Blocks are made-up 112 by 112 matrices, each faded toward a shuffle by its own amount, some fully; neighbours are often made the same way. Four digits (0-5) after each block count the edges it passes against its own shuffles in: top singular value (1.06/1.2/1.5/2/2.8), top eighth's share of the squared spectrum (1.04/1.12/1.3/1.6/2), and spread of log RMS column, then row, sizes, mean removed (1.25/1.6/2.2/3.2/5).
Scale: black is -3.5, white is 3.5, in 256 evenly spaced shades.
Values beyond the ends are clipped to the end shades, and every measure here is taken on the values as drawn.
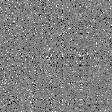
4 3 2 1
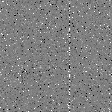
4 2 1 0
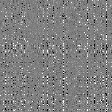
5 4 3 2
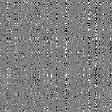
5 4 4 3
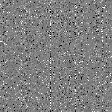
4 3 2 2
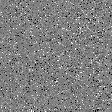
3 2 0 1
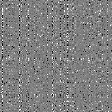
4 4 3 2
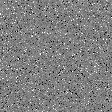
2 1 0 0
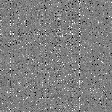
4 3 2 1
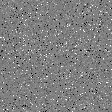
1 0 0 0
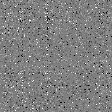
2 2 2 2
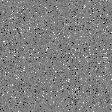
2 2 1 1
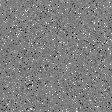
0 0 0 0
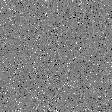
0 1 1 0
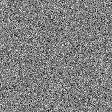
2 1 0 0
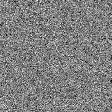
3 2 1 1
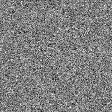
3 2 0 0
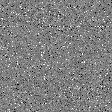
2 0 0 1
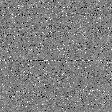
2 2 0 2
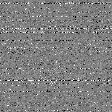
3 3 0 4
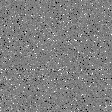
2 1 0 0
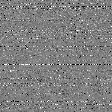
3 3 0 3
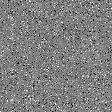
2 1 1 0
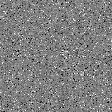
3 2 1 1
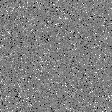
3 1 0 0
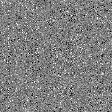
1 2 2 1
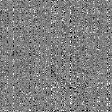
2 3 4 3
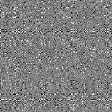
5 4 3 3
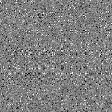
4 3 1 2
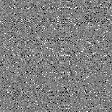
4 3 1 2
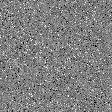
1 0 0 0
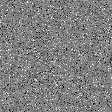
2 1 0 0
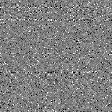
4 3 1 2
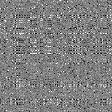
5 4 2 3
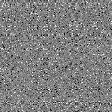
4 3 1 2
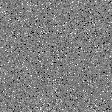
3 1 0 1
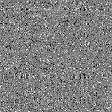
4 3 1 2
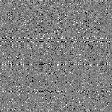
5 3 2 3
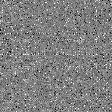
4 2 1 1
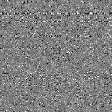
4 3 1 2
